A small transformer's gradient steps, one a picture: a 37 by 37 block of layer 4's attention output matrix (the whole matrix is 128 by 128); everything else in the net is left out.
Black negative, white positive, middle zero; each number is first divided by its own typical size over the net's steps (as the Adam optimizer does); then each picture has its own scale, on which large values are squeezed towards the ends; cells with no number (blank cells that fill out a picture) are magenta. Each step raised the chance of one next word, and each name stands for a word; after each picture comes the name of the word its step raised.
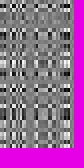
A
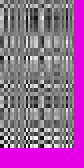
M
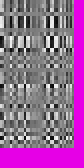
M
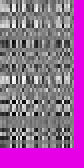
M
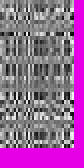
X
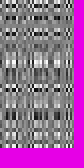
A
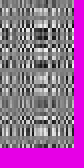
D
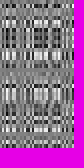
D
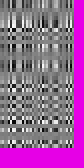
D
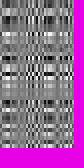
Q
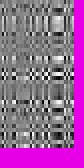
Q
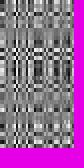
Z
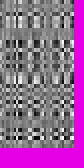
M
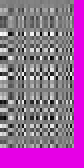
Q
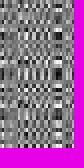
A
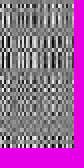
M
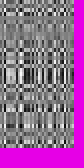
Z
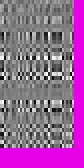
Q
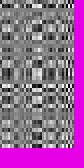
A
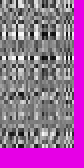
X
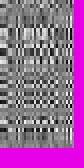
D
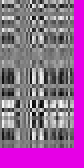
X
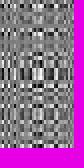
A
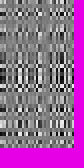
Z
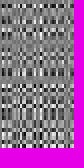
A
